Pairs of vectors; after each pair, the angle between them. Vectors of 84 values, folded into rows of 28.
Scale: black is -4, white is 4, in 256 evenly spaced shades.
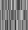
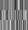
partly opposed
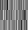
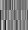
orthogonal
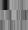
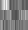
nearly opposite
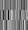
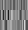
nearly parallel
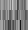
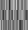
partly aligned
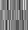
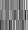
partly aligned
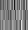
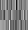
orthogonal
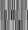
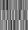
partly opposed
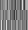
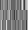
nearly parallel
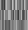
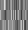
partly opposed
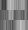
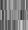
partly aligned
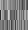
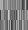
nearly parallel
